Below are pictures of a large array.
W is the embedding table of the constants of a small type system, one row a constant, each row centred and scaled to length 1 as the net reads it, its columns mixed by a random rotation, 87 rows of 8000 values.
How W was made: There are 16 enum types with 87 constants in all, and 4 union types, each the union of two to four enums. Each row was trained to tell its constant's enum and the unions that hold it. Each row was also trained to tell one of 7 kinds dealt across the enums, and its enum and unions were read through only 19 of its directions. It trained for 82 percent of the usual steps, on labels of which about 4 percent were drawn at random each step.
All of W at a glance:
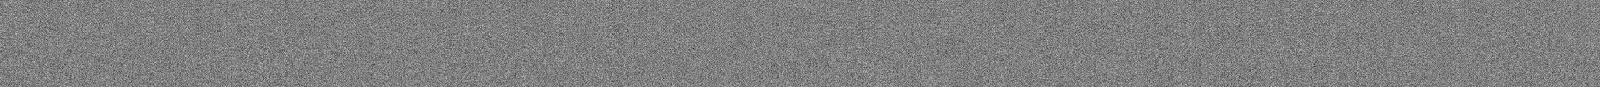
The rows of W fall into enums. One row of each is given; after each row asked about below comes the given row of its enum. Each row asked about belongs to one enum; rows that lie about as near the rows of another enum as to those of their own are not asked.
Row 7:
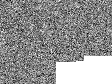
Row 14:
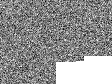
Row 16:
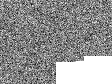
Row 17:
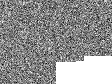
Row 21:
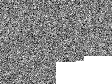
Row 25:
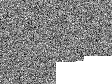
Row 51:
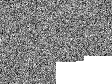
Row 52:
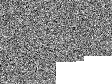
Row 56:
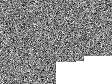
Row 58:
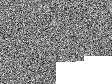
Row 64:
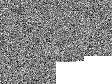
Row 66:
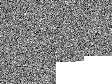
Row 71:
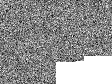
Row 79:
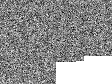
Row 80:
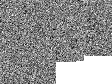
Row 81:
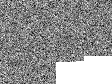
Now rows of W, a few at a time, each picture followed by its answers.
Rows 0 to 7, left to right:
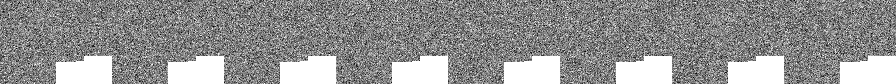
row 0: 66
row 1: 80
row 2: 52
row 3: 64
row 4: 14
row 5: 81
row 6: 64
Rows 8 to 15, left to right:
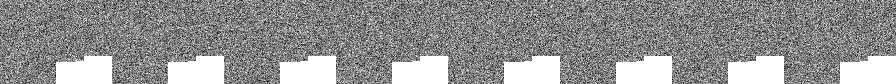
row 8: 16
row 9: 17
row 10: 71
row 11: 16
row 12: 64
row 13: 52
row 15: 66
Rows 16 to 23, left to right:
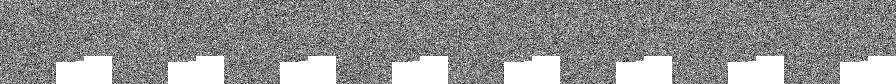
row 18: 71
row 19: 25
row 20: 16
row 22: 71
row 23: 66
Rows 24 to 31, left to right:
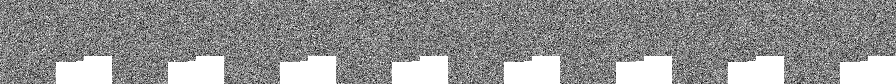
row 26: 80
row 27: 17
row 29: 52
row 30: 25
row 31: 25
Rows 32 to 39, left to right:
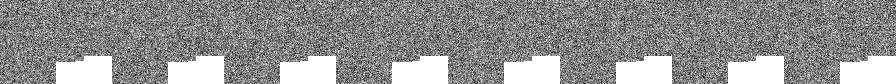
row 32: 7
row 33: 80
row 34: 17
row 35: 51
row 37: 52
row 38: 51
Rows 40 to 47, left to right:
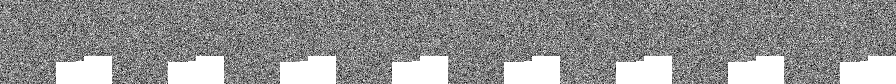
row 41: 80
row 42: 52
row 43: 7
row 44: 64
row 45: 56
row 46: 16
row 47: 58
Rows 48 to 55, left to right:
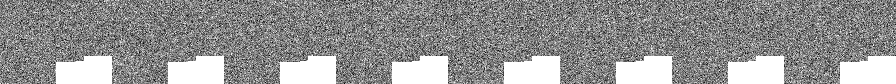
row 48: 17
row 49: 56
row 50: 79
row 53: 21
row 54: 17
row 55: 16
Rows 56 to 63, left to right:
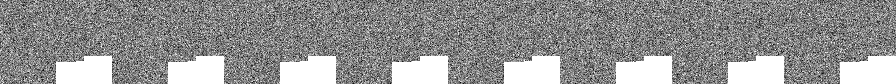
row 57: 7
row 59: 66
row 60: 16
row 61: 52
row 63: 71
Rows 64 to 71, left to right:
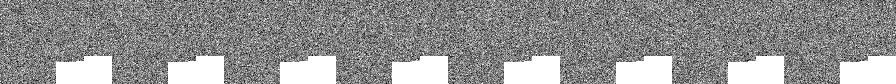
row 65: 64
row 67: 21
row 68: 66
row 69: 25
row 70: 51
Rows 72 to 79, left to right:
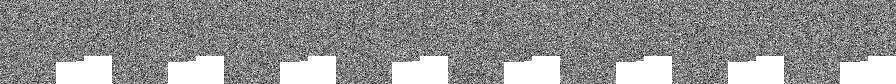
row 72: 66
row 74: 7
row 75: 51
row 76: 25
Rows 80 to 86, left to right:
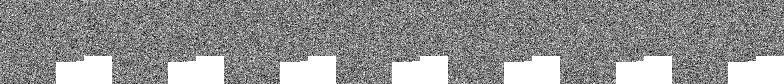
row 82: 56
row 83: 51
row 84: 51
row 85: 25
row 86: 64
